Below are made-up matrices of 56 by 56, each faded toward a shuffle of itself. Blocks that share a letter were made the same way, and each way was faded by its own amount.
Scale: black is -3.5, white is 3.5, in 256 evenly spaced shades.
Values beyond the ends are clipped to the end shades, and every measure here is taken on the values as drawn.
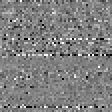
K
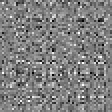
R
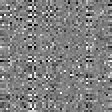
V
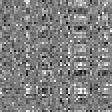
V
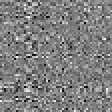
R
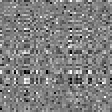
V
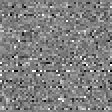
K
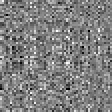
R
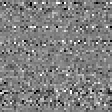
K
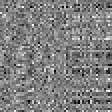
R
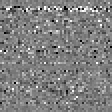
K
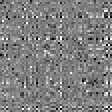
V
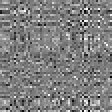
V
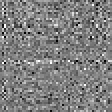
R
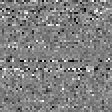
K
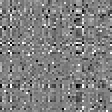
V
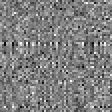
R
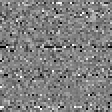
K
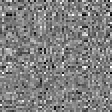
R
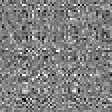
R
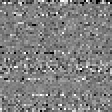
K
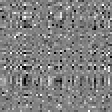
V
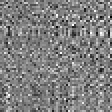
R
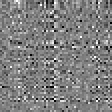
V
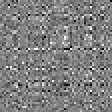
V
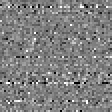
K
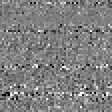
K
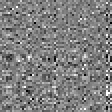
R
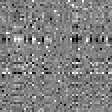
V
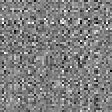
R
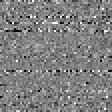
K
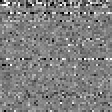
K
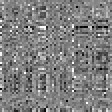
R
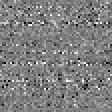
K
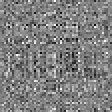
R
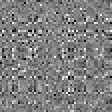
V
